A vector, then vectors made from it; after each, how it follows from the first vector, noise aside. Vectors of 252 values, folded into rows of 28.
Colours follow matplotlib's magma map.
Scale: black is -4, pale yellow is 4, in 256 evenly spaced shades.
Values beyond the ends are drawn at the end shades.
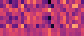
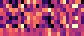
scaled up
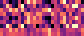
scaled up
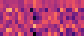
reversed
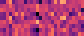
wrapped around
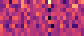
sign-scrambled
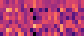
reversed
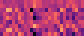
reversed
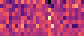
sign-scrambled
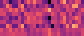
copied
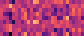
wrapped around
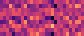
wrapped around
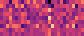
sign-scrambled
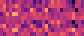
wrapped around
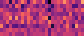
sign-scrambled
